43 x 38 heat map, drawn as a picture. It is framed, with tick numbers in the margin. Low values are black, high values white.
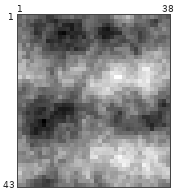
Lone odd cells: none. Ninth with the highest average: bottom right. Stripes: horizontal, repeating 2 times. Average level on the scale: 50%.
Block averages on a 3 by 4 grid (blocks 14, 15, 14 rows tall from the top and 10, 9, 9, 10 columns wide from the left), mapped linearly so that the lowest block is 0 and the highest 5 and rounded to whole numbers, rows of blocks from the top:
1012 / 0132 / 2355
